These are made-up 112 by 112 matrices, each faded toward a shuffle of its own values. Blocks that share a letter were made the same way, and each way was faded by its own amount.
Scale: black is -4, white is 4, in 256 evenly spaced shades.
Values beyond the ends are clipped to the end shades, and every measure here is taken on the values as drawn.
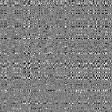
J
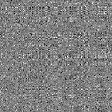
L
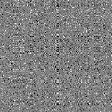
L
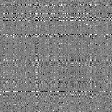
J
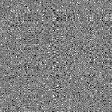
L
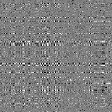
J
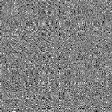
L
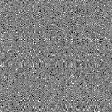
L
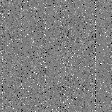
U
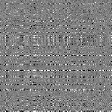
J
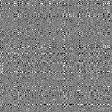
J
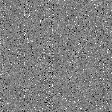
U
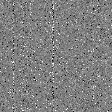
U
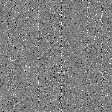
U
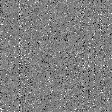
U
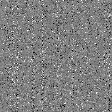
U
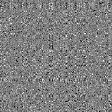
L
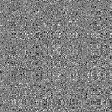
L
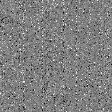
U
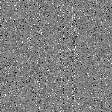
U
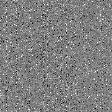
U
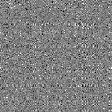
L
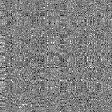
L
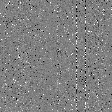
U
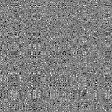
L
